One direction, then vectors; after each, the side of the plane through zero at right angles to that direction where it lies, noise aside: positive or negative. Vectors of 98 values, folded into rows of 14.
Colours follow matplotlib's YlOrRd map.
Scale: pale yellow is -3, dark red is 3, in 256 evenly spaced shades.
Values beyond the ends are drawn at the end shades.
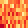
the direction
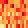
negative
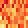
negative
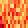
positive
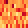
negative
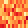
positive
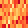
positive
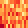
positive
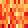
positive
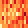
negative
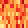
negative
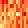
negative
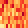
negative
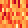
positive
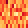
negative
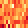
positive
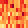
negative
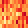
negative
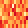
positive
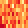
positive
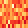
positive
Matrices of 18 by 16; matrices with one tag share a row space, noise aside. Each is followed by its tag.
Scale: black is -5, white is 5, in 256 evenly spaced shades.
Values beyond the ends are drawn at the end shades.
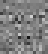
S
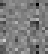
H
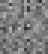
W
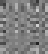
H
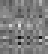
S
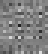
S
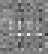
S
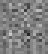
W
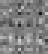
S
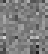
H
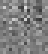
W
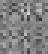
W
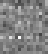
S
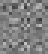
W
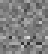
W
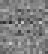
S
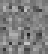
W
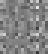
H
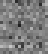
S
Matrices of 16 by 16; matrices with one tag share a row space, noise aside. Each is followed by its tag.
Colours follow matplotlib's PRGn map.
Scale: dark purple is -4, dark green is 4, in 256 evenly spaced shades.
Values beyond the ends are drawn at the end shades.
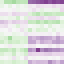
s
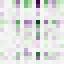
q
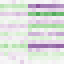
s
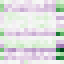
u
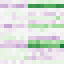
s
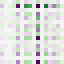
q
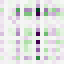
q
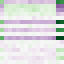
u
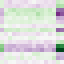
u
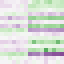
s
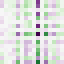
q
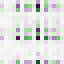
q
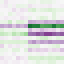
s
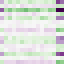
u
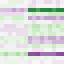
s
